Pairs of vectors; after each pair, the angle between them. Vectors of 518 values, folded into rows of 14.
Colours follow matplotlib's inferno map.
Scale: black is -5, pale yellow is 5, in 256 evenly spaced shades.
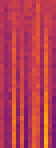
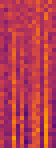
nearly parallel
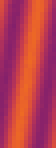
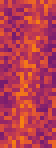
partly aligned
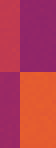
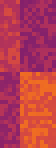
nearly parallel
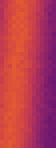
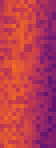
nearly parallel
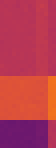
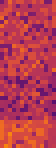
partly opposed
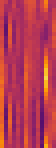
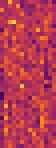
partly opposed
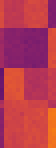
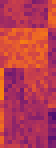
nearly opposite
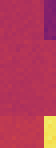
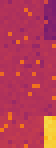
nearly parallel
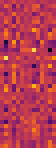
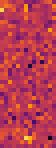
orthogonal
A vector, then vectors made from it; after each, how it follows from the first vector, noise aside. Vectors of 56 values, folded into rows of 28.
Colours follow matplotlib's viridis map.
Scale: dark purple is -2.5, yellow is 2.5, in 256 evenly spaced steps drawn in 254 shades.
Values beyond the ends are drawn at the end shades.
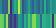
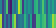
sign-scrambled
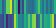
sign-scrambled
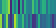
sign-scrambled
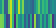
sign-scrambled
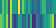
sign-scrambled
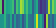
reversed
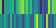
reversed
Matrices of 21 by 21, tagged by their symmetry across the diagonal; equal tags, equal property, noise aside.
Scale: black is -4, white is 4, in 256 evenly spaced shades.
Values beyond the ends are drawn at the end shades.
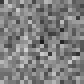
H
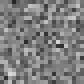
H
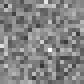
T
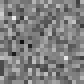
H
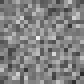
T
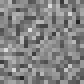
T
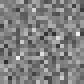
H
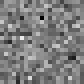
H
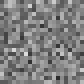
H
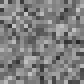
T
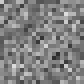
T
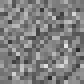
T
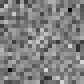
T
